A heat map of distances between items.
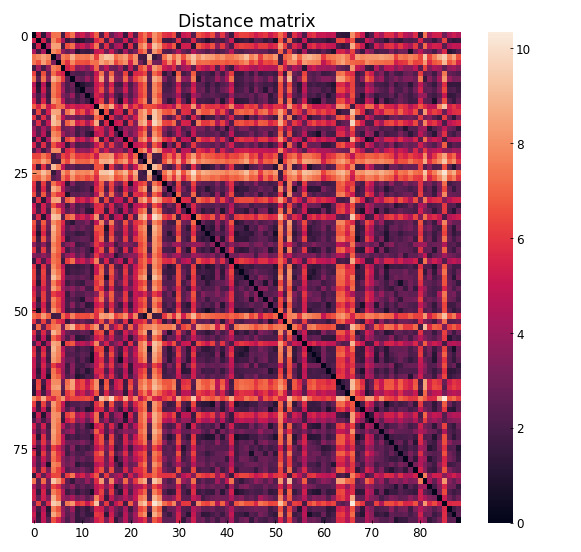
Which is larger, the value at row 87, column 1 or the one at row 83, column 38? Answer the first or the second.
the second
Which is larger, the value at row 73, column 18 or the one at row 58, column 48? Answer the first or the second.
the second
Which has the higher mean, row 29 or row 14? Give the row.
14
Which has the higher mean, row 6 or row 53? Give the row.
53
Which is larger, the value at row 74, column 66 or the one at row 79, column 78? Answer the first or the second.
the first
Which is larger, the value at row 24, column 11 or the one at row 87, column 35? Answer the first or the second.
the first
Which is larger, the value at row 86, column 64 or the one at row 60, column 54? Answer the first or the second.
the first
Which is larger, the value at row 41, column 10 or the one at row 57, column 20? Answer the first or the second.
the first
